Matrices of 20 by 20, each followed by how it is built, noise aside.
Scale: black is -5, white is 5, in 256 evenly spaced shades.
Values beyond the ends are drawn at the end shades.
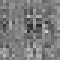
low rank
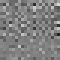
low rank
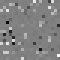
sparse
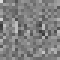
low rank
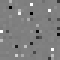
sparse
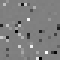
sparse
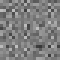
low rank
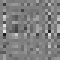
low rank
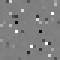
sparse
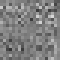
low rank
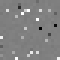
sparse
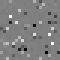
sparse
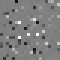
sparse
